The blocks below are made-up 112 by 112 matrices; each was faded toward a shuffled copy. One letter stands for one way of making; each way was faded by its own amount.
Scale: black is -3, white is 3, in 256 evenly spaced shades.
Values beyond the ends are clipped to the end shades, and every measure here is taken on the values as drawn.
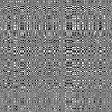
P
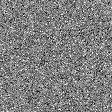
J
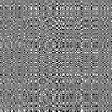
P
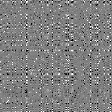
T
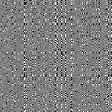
T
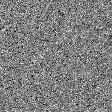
J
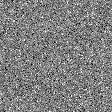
J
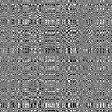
P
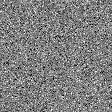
J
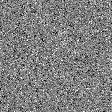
J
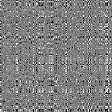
T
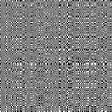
P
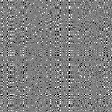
T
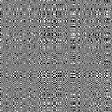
P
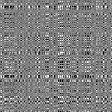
P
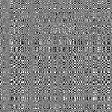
P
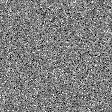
J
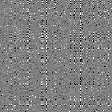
T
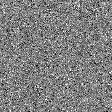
J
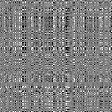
P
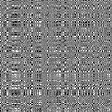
P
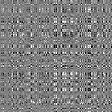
P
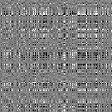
P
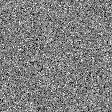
J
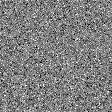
J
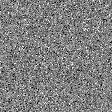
J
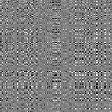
P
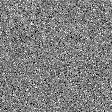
J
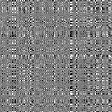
P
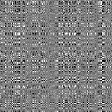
P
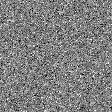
J
